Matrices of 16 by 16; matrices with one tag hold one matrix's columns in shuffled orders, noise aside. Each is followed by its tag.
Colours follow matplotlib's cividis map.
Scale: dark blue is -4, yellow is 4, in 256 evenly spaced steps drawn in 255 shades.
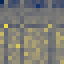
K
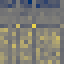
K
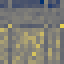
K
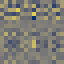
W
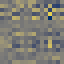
W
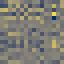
W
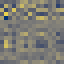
W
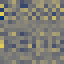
W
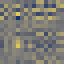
W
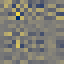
W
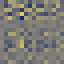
W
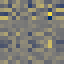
W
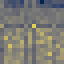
K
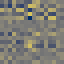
W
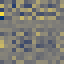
W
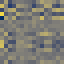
W
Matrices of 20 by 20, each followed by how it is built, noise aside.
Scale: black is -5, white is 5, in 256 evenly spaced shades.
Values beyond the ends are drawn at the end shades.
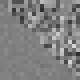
upper triangular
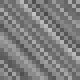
Toeplitz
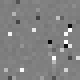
sparse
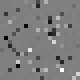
sparse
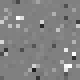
sparse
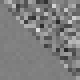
upper triangular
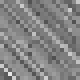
Toeplitz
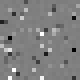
sparse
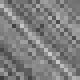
Toeplitz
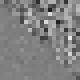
upper triangular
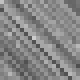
Toeplitz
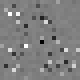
sparse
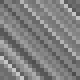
Toeplitz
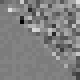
upper triangular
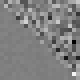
upper triangular
